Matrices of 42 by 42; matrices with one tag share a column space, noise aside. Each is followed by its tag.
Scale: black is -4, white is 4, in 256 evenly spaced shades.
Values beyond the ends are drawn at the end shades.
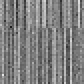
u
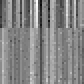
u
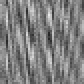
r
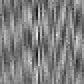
r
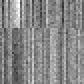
u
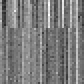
u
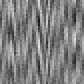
r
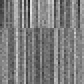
u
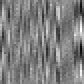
r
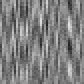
r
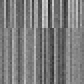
u
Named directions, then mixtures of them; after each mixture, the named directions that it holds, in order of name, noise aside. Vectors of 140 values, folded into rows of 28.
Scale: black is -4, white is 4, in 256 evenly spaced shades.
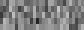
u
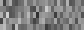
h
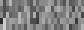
h, u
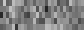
h, u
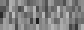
u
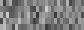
h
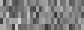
h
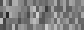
h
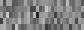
h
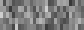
h, u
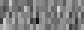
h, u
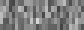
u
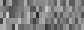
h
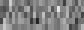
h, u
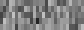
u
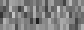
u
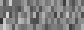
h, u
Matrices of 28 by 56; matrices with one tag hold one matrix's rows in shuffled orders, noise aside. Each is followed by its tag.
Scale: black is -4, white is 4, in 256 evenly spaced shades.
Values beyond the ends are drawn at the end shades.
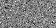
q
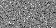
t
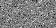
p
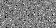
q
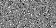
t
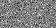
p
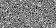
p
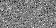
p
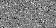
p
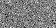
q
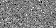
p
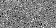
p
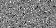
t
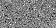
q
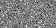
p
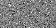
t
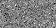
q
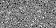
p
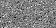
p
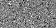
t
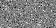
p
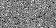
p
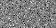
t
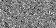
q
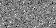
q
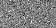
t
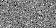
p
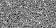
p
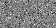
q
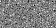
q
